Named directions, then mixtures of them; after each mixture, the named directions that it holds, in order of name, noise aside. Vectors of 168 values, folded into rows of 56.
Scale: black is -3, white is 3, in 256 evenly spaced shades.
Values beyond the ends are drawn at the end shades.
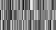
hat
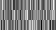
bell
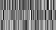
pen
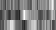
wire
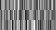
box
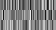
pen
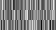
bell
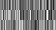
pen, wire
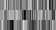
pen, wire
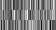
bell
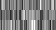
bell, box, wire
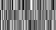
bell, hat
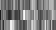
hat, wire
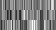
bell, box, wire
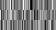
hat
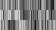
pen, wire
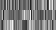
pen, wire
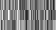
box, pen, wire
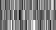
box, wire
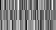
box, pen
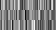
box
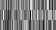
hat, pen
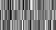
hat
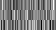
bell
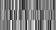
box, hat, pen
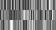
hat, pen, wire
